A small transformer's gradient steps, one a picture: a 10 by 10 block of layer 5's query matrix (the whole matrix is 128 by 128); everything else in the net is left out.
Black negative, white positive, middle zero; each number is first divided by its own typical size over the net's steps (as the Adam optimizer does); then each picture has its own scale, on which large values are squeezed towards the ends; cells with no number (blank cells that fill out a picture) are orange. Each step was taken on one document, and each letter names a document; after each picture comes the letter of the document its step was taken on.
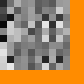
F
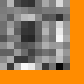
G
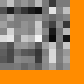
F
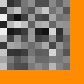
F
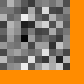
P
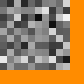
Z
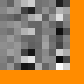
G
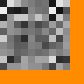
F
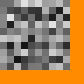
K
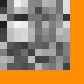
F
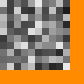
K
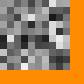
P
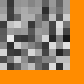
P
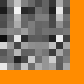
G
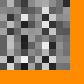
K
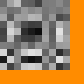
G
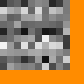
K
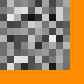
Z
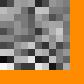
G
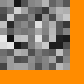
P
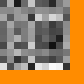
G
